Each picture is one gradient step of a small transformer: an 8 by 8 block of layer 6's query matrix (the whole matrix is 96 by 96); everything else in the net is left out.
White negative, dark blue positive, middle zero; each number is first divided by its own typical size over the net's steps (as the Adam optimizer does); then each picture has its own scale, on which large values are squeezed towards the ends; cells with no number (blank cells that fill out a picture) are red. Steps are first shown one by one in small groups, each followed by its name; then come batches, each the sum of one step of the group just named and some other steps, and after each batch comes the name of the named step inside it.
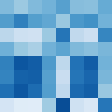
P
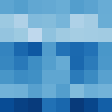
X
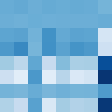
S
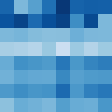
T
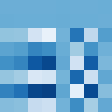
T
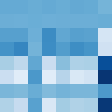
S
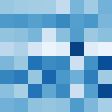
T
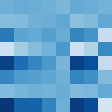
X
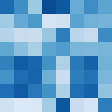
P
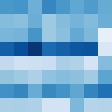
X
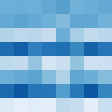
P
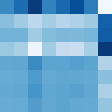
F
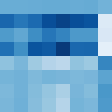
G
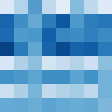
F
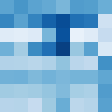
G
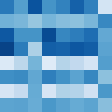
F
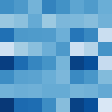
G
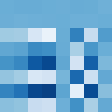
F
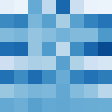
F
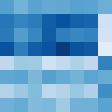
G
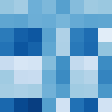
F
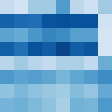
G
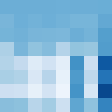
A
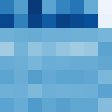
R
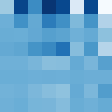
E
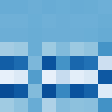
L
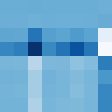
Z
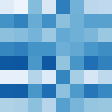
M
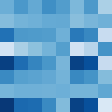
E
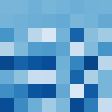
M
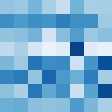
R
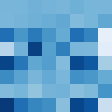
Z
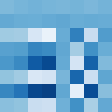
A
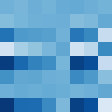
M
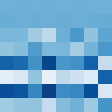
L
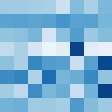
A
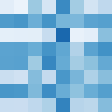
M
